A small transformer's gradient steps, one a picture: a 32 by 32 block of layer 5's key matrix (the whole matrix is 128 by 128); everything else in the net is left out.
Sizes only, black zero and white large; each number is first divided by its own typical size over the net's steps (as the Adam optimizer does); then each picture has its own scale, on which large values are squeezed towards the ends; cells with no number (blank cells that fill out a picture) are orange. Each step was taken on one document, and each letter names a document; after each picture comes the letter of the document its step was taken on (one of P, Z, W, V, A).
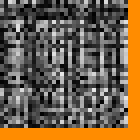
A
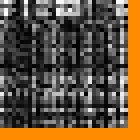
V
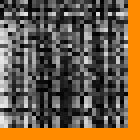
A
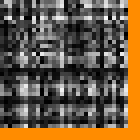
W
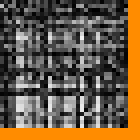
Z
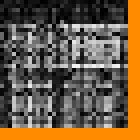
Z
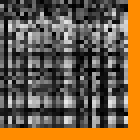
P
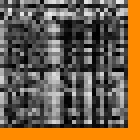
P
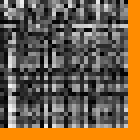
Z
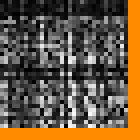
W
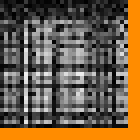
A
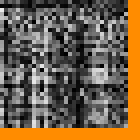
P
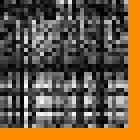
W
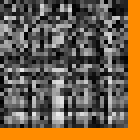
P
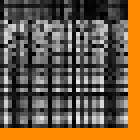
A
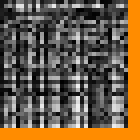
Z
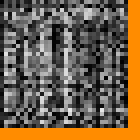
A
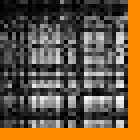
W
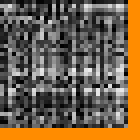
P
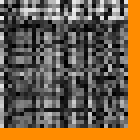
P
